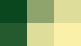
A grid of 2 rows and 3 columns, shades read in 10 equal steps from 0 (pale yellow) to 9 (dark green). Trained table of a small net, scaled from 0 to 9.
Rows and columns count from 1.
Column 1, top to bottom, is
9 8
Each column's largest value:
9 4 1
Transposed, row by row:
9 8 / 4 1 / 1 0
